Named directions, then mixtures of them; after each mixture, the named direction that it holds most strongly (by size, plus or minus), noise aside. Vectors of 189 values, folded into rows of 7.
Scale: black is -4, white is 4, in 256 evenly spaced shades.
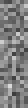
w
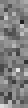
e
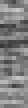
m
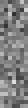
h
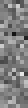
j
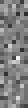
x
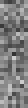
w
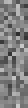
w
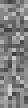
w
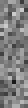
h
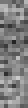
m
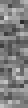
m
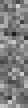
j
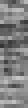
m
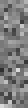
e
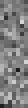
e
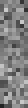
e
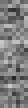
w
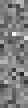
j
